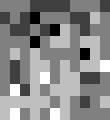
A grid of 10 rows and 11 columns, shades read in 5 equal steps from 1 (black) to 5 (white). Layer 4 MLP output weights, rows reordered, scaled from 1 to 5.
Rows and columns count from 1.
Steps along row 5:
up down up down same same same down up down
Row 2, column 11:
3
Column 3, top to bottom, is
3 2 2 3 3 3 3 2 4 3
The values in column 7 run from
2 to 4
